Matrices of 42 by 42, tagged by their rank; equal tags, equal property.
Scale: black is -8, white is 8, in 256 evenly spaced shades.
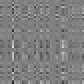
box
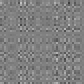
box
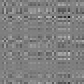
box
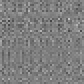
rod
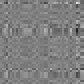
box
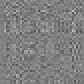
rod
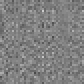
rod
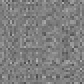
rod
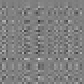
box
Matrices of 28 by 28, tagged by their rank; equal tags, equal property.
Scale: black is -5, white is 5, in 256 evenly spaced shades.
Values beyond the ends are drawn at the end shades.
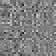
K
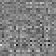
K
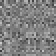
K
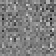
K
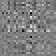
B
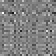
B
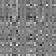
B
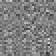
K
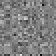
K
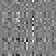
B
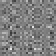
B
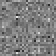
K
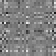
B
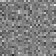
K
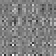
B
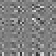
B
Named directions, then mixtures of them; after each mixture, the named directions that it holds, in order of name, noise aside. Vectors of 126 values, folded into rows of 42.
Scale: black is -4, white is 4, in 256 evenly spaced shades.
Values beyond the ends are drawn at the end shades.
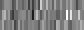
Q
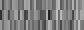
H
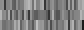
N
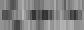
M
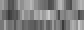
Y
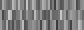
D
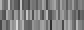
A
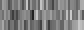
D, Q, Y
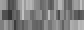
M, Y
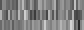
H, M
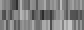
A, M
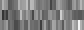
D, M, Y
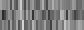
A, D, M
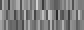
A, H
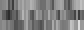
M, Y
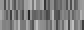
N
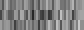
H, M, Q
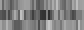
H, M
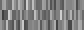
D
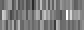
D, M, Q
